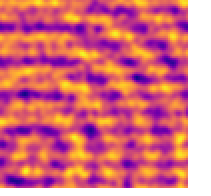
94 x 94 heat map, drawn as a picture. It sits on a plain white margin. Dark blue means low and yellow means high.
Lone odd cells: none. Rings: centred on the bottom left. Slope: none. Ninth with the lowest average: bottom left. Stripes: horizontal, repeating 11 times.
